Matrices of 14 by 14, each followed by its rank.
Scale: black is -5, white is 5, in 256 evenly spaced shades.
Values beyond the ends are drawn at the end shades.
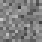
full rank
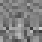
three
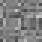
three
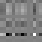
one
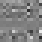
three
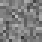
full rank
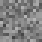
full rank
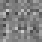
three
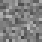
full rank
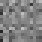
three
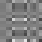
one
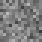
full rank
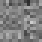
three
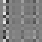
one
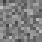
full rank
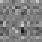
three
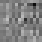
three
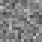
full rank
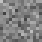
full rank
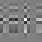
one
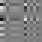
one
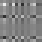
one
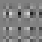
one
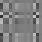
one
